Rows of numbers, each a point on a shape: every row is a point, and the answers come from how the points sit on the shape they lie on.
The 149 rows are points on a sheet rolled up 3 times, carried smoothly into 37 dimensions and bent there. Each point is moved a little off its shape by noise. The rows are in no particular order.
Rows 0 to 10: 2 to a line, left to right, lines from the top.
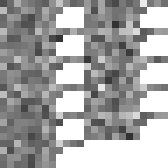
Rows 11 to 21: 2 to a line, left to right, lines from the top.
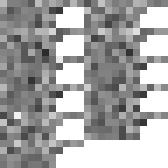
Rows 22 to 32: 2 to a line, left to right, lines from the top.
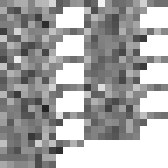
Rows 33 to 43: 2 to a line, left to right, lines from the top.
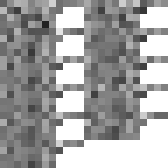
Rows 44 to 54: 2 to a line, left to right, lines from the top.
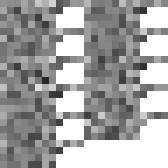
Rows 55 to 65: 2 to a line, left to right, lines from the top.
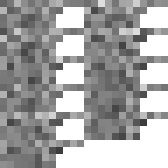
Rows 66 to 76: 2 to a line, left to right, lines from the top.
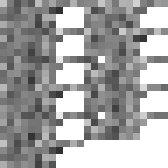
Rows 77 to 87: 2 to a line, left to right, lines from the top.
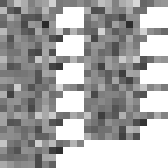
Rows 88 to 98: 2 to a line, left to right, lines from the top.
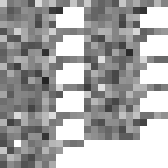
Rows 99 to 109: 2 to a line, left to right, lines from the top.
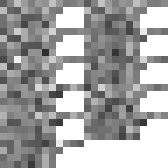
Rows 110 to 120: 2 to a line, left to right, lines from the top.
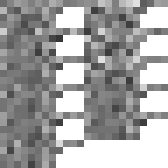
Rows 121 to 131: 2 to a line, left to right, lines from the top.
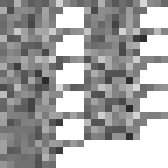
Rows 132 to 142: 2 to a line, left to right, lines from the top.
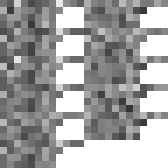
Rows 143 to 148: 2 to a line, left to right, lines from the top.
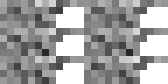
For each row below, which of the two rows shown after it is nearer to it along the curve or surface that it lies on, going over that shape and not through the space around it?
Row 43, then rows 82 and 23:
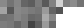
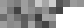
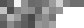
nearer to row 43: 23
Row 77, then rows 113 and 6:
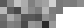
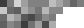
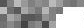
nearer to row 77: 113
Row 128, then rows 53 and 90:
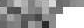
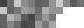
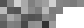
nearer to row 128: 90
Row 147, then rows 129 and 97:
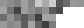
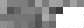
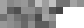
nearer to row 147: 97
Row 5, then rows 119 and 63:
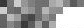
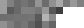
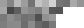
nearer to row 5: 63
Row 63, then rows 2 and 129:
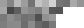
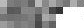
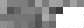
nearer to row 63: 2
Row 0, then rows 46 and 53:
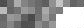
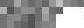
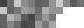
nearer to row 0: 46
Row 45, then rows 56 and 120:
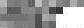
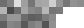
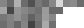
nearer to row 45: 56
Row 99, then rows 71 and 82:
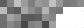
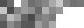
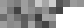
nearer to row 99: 71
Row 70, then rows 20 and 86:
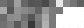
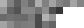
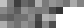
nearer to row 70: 20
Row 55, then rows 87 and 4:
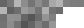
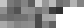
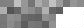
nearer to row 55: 4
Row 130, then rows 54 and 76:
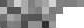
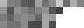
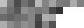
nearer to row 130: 76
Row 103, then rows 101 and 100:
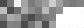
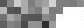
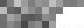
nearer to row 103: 101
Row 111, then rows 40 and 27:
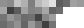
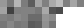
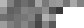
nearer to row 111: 27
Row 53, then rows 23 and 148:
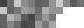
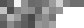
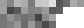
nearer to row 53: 23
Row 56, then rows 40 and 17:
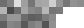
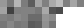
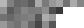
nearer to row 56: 17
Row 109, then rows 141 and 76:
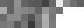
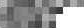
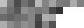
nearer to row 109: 141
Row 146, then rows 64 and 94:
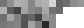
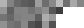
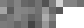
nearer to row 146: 64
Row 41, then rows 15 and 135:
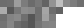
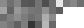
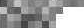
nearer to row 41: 135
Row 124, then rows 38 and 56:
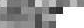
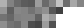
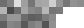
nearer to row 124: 38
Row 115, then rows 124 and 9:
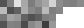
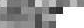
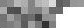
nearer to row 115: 9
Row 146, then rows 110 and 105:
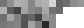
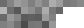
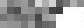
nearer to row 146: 105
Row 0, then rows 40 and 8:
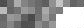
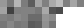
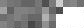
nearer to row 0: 8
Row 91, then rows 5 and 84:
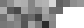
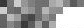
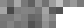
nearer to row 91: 5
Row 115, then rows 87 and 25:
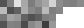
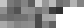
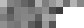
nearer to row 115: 87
